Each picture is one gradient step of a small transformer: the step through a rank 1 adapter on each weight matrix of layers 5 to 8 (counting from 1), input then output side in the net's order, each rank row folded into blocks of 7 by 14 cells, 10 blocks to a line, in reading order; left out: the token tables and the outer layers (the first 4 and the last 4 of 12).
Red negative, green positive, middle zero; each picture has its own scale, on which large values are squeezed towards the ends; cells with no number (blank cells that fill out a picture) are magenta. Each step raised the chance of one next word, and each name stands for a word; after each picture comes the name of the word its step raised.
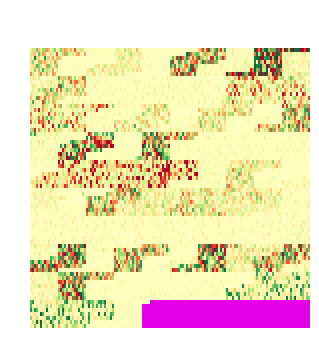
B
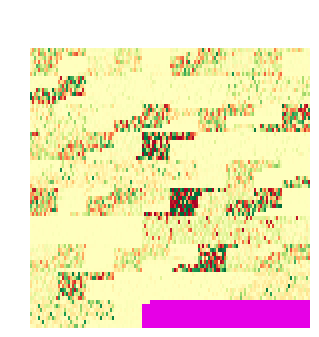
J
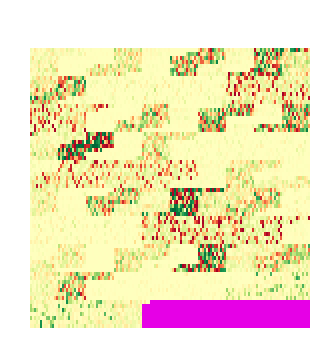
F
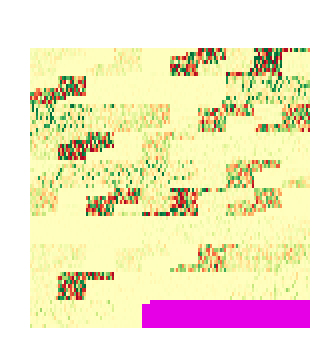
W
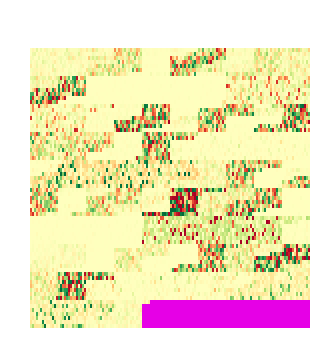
J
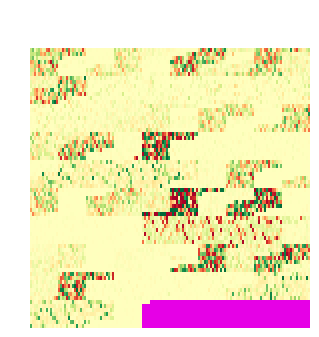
J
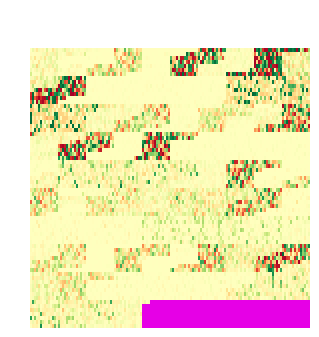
W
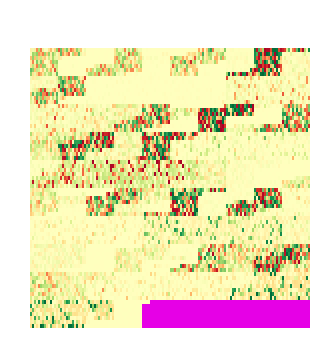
B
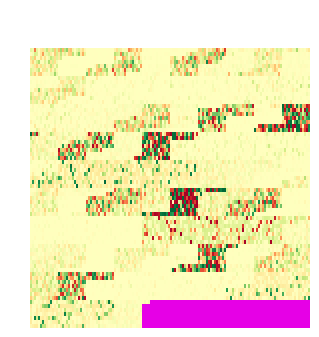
J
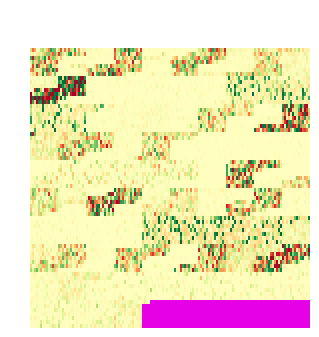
W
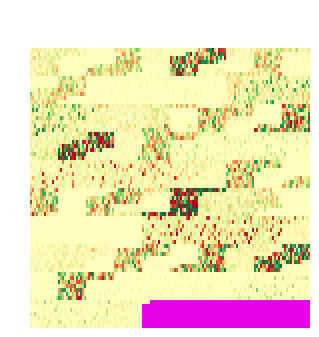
F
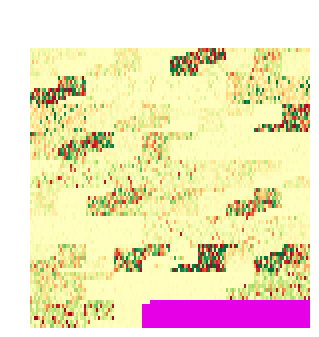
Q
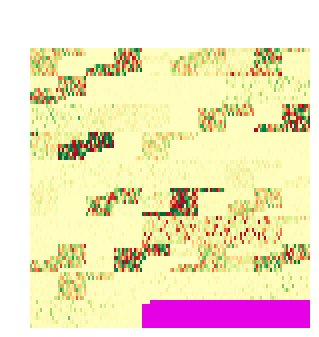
F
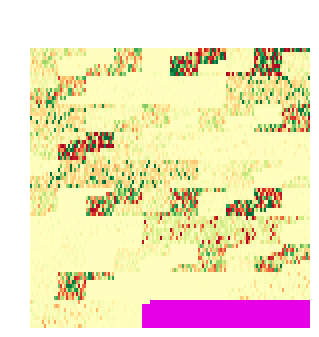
W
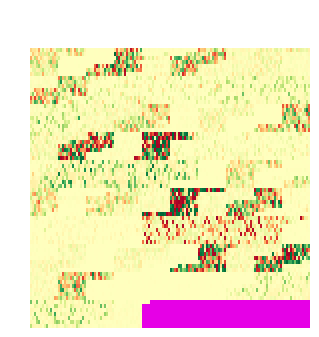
J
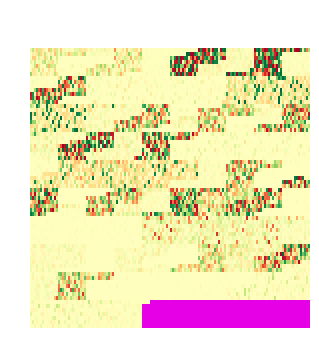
W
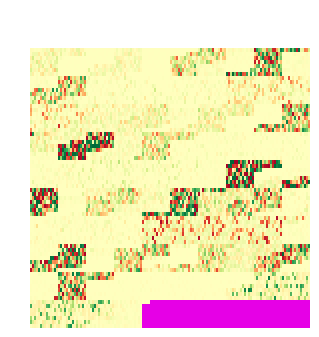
F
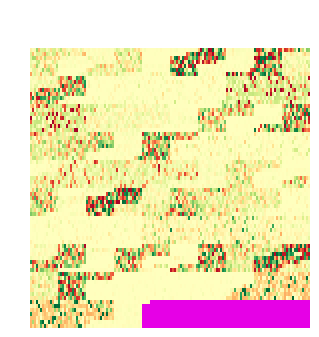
B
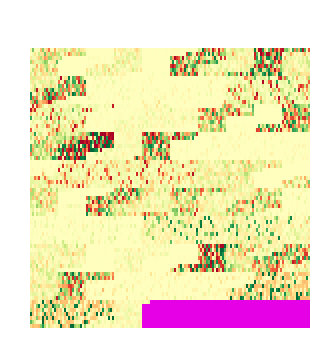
B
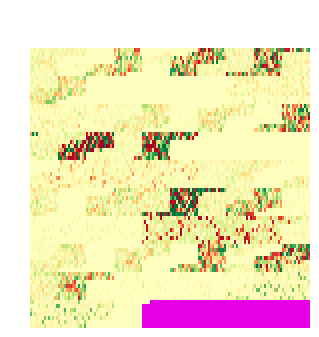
F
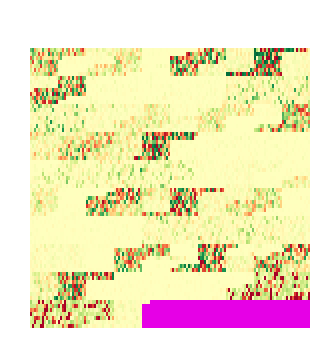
Q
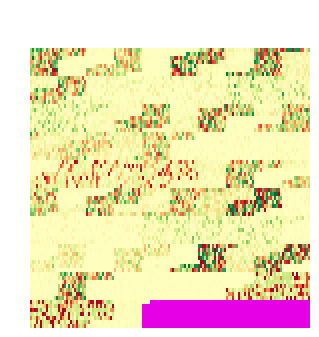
Q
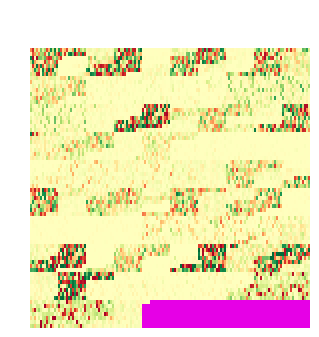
Q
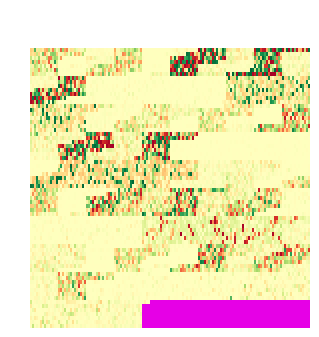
W
